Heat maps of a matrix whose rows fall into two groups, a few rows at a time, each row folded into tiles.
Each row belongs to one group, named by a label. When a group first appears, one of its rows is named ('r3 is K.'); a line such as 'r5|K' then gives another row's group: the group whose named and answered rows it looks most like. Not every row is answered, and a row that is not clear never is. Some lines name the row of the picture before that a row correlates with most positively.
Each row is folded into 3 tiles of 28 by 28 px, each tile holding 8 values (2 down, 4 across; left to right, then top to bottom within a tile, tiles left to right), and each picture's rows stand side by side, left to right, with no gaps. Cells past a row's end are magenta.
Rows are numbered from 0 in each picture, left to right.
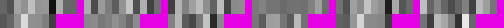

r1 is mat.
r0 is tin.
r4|tin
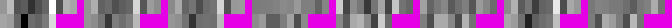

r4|mat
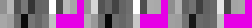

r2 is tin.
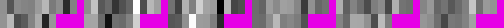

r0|mat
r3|tin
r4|mat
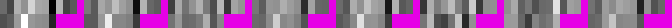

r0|tin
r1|tin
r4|tin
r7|tin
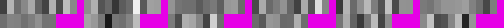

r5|mat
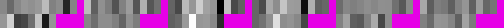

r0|mat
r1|mat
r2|tin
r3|tin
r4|mat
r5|mat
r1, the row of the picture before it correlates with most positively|2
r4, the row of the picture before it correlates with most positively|5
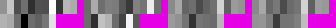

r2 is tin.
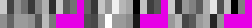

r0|mat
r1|tin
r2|mat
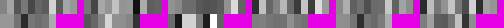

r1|tin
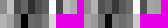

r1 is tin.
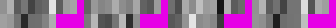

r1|mat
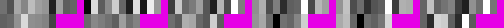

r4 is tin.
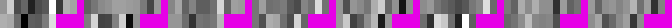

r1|mat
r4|mat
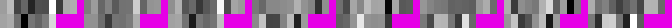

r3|mat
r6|mat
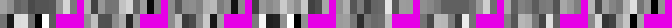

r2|mat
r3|mat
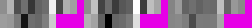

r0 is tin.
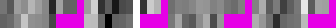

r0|tin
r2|mat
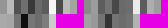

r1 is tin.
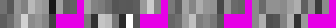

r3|mat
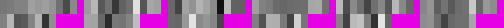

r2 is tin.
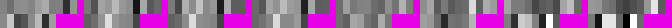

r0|mat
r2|tin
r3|tin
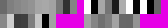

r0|mat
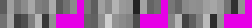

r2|mat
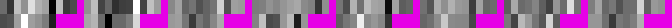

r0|tin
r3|mat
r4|tin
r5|tin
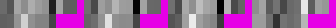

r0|tin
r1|tin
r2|tin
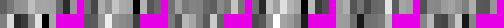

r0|mat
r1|tin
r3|tin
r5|mat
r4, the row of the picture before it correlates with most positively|3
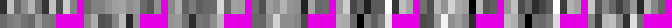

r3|tin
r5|tin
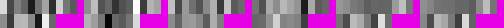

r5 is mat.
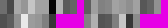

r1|mat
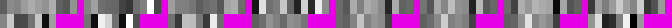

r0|mat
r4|tin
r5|tin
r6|tin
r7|mat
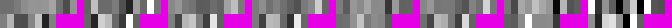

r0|mat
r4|tin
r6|tin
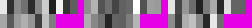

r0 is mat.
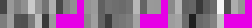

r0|mat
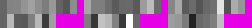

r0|mat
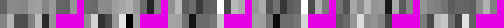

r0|mat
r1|mat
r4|tin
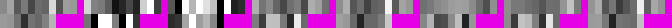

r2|tin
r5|mat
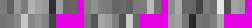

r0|tin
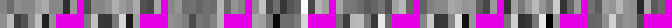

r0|mat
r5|mat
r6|mat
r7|tin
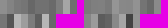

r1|mat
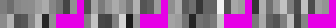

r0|mat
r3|mat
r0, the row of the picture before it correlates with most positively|1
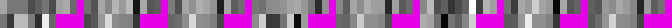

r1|tin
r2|tin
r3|mat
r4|tin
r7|tin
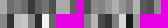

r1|mat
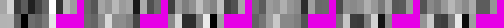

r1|tin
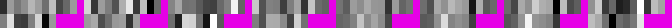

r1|mat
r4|tin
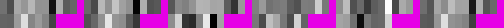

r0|tin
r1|tin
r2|mat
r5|tin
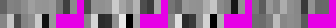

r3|tin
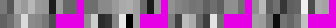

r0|tin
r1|mat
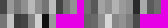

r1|tin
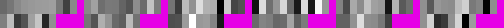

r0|mat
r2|tin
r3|mat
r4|tin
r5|mat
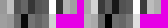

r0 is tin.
